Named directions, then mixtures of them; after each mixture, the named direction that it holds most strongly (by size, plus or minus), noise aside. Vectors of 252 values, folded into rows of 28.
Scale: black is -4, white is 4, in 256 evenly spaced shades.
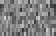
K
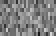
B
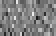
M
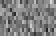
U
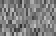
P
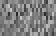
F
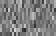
P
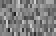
U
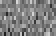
M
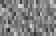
U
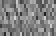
M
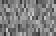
B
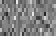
M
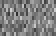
P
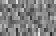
B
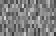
B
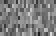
B
